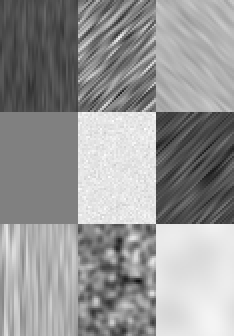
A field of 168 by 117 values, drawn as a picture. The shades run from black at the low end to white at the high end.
The table splits into 3 rows of 3 panels. Panel 1,1: low, streaked downward, faint in contrast. Panel 1,2: middling, slanting up to the right, strong in contrast. Panel 1,3: high, slanting down to the right, faint in contrast. Panel 2,1: middling, flat. Panel 2,2: very high, fine-grained, faint in contrast. Panel 2,3: low, slanting up to the right. Panel 3,1: high, streaked downward. Panel 3,2: middling, blotchy, strong in contrast. Panel 3,3: very high, smooth, faint in contrast.
